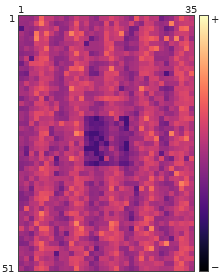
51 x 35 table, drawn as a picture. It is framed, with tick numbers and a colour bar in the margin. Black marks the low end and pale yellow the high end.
Ninth with the lowest average: centre. Slope: none. Odd rows or columns: none. Odd patch: lower, in the centre. Stripes: upright, repeating 5 times.
